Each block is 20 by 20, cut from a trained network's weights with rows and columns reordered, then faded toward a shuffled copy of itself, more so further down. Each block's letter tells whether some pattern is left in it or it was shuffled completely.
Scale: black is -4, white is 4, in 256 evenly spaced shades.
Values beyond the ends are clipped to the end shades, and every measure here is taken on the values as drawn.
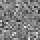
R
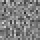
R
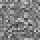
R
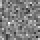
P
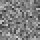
P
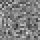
R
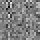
R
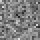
P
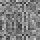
R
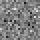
P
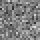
P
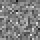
P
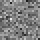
P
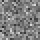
P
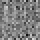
R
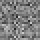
R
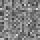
R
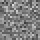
P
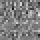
R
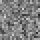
P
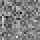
R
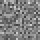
R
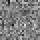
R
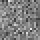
R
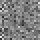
R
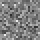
P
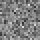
P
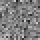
P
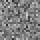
P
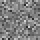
P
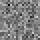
R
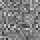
R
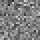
R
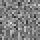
R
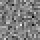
P
